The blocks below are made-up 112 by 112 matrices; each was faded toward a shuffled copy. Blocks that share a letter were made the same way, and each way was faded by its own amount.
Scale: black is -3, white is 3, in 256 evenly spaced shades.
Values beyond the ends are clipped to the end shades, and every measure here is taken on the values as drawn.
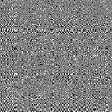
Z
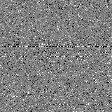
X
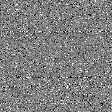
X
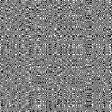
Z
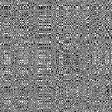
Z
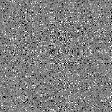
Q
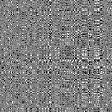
Z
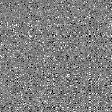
Q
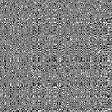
Z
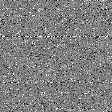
X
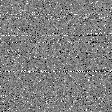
X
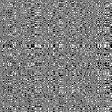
Z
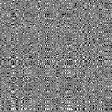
Z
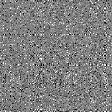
Q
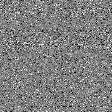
X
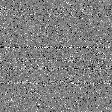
X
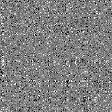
Q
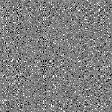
Q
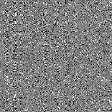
Q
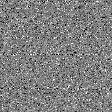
X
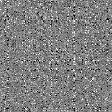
Q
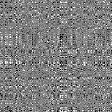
Z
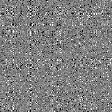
Q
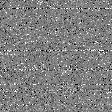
X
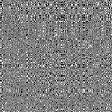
Z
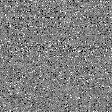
X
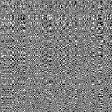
Z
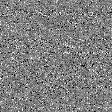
X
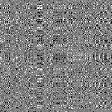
Z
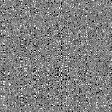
Q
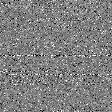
X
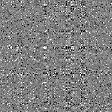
Q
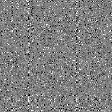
Q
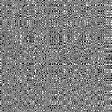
Z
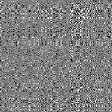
Z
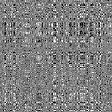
Z
